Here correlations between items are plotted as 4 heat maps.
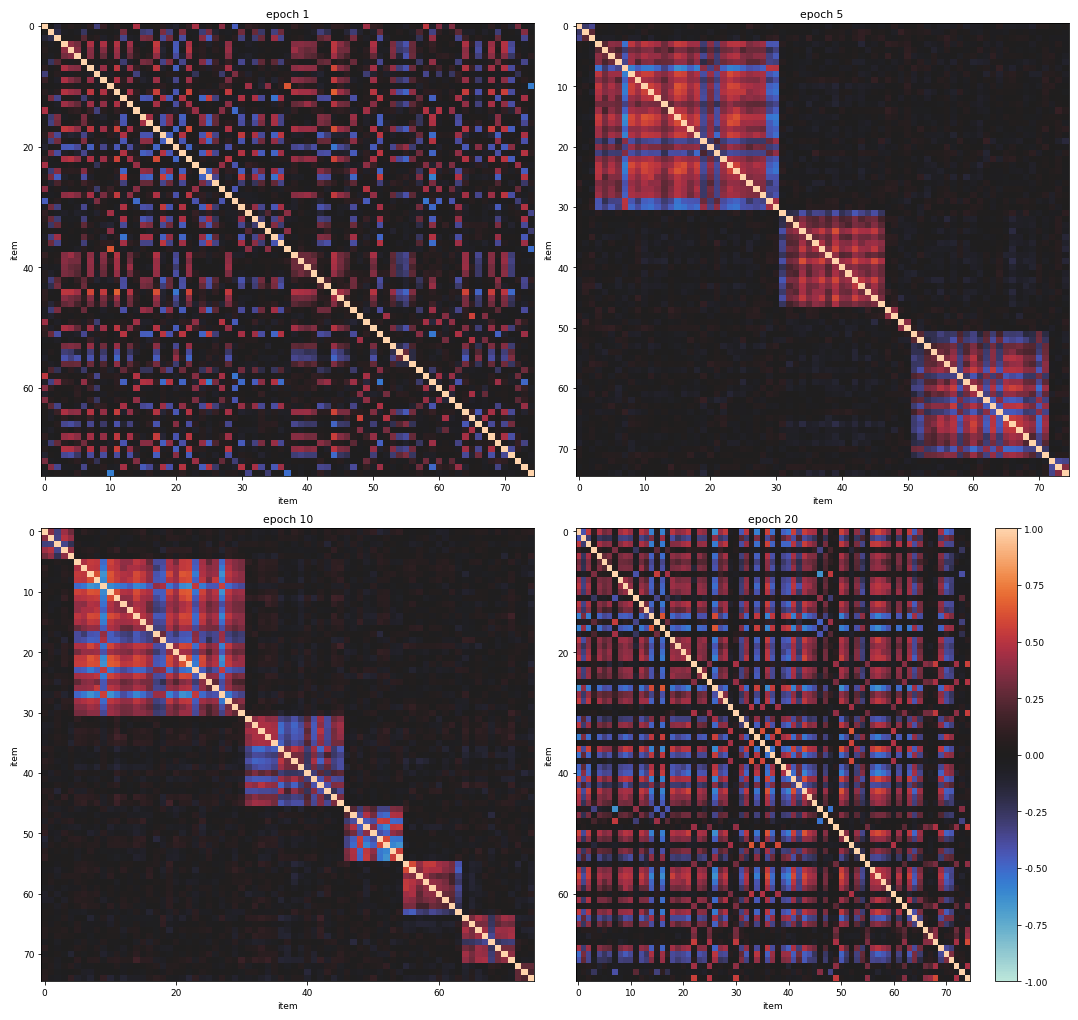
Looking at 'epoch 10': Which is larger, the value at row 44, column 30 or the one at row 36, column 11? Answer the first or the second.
the first
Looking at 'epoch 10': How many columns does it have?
75
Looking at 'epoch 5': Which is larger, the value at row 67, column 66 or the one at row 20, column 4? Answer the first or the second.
the first
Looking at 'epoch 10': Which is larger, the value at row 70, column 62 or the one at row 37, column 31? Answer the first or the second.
the first
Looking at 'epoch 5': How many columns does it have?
75
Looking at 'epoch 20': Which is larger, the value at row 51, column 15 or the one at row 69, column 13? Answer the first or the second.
the second
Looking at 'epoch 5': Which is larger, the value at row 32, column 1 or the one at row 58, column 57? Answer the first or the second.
the first
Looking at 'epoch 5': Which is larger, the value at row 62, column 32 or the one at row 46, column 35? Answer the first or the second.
the second
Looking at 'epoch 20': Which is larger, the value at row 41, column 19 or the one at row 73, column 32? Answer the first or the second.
the first
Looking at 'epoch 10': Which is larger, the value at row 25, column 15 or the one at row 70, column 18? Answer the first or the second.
the first
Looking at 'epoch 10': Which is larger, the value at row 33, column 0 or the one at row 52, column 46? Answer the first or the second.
the first
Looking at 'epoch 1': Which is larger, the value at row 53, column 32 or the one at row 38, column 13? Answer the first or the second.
the second
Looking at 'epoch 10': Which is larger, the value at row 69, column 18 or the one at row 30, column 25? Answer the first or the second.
the second
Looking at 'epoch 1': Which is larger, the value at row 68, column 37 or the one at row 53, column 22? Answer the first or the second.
the second
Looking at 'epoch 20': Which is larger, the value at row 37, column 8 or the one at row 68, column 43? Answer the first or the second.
the second
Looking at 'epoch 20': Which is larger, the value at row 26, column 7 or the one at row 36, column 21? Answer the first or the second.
the second
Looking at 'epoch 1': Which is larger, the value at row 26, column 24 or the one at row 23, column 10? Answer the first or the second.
the first
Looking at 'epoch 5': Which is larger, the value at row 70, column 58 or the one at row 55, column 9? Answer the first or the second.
the first
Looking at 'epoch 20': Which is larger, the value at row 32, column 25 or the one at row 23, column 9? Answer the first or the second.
the second
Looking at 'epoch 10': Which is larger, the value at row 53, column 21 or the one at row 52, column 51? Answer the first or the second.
the second
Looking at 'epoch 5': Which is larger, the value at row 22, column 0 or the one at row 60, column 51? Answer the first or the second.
the first
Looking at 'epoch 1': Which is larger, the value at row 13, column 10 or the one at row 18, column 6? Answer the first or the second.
the first
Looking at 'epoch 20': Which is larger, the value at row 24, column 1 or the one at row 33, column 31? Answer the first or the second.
the second
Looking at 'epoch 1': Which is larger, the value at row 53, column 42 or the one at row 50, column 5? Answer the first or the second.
the second
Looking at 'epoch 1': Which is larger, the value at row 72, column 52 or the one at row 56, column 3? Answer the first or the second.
the second
